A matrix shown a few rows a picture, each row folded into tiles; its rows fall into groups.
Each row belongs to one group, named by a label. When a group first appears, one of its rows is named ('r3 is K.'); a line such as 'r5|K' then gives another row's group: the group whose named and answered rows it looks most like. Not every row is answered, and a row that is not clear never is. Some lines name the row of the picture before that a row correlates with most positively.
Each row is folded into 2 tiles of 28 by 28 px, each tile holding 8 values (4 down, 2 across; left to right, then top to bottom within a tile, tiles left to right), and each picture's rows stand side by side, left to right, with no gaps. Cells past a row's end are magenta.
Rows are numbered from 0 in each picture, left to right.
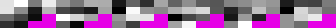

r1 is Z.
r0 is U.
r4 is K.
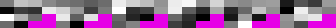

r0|Z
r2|U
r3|U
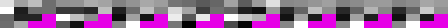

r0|U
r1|Z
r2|K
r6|K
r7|K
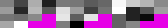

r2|U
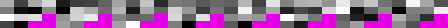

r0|Z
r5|Z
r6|U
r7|Z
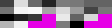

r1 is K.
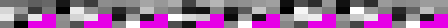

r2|K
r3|Z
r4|K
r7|K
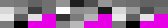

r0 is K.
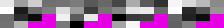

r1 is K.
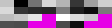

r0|Z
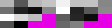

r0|Z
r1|U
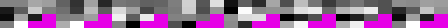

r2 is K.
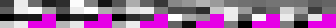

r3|Z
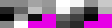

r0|K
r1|U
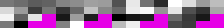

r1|K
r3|U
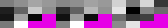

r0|K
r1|K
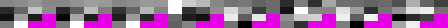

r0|K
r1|K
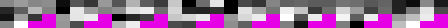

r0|K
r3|Z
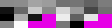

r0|K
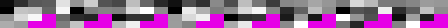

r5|K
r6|Z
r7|K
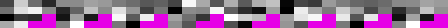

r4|Z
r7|K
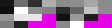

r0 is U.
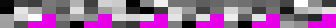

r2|Z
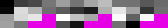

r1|Z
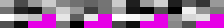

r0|Z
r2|Z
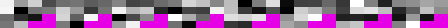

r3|Z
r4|Z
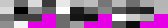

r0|U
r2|Z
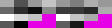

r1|Z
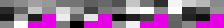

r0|K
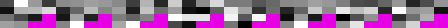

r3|Z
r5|K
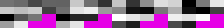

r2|Z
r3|Z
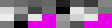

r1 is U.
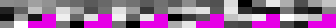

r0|K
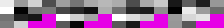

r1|Z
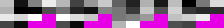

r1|Z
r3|Z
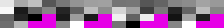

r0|U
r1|K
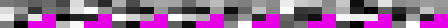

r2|Z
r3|Z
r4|K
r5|U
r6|Z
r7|K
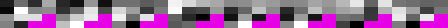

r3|U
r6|U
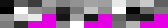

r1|K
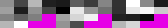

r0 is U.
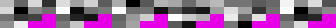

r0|U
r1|U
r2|Z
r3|Z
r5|U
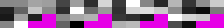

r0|K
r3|Z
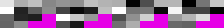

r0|U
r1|Z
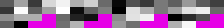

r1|U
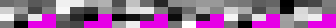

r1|U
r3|K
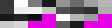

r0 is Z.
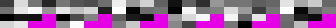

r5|U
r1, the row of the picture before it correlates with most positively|0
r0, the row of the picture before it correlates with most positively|0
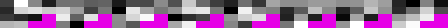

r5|K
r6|K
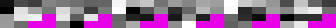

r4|U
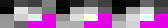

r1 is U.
